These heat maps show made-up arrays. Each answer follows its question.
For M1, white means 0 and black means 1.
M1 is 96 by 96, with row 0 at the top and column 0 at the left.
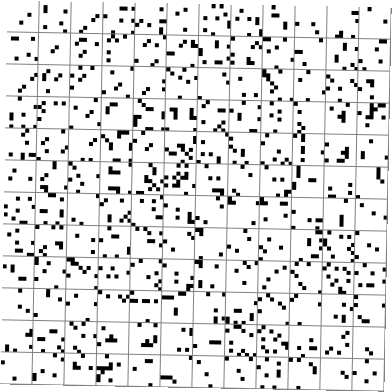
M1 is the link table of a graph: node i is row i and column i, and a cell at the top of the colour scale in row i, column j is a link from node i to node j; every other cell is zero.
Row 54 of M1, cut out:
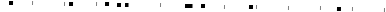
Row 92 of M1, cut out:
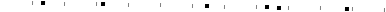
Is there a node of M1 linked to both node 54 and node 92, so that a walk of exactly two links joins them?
no
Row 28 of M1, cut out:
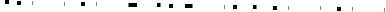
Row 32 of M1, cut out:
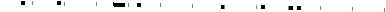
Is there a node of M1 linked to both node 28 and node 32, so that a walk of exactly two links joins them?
no
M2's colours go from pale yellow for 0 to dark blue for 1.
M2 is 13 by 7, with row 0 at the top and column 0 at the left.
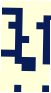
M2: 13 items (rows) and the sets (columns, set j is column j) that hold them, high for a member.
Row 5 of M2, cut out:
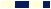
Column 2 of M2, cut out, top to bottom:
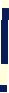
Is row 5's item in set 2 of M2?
yes
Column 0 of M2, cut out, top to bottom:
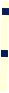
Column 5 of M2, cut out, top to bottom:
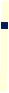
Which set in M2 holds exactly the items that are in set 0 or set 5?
1
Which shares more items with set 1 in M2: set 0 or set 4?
set 0
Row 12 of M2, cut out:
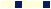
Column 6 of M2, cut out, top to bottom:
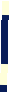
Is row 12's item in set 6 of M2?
yes
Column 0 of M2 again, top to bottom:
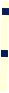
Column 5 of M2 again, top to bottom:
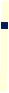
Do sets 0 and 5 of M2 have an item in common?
no
